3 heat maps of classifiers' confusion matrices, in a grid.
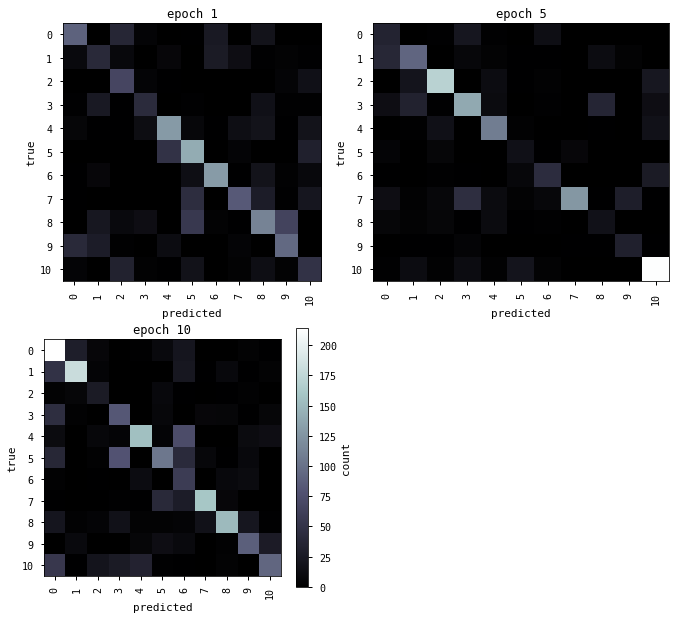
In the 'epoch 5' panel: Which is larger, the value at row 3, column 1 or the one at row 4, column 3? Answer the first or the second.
the first
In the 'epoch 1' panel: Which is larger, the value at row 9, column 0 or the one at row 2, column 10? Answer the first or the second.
the first
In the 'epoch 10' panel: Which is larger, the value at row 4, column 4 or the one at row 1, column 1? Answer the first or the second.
the second
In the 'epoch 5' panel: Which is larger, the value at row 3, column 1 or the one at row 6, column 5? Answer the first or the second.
the first
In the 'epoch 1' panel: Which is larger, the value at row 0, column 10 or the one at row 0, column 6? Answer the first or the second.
the second
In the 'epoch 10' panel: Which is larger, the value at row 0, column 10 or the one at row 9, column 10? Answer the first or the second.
the second
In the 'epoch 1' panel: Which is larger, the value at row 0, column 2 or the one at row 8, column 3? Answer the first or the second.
the first
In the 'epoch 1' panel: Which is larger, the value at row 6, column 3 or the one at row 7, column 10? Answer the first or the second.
the second
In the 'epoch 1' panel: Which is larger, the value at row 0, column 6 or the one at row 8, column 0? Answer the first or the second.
the first
